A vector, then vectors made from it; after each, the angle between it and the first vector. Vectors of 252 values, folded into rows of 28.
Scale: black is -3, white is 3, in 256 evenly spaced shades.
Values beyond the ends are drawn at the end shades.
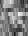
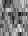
nearly opposite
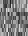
partly opposed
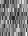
partly opposed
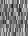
orthogonal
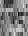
nearly opposite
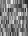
partly aligned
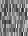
orthogonal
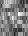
nearly parallel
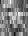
nearly parallel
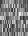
partly aligned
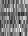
partly opposed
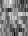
nearly parallel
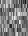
partly aligned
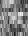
nearly parallel
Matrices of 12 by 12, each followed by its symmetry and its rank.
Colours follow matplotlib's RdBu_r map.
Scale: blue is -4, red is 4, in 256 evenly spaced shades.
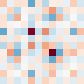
symmetric, rank two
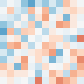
symmetric, full rank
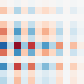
neither, rank one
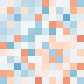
symmetric, full rank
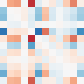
antisymmetric, rank two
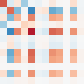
symmetric, rank two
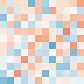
neither, full rank
